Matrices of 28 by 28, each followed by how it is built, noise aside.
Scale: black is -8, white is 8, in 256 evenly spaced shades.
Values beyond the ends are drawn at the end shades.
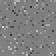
sparse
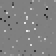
sparse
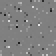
sparse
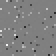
sparse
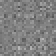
low rank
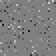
sparse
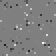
sparse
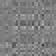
low rank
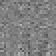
low rank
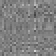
low rank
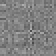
low rank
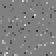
sparse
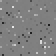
sparse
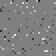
sparse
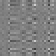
low rank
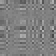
low rank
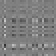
low rank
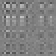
low rank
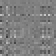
low rank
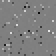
sparse
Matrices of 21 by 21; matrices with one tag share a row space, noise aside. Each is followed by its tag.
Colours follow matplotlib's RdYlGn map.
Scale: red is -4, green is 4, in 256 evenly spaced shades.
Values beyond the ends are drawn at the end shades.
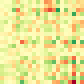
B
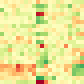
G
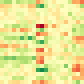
G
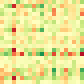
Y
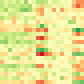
G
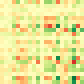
B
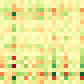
Y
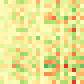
B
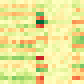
G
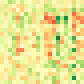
B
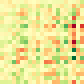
B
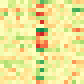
G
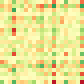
Y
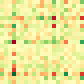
Y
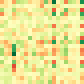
Y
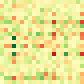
Y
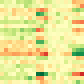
G
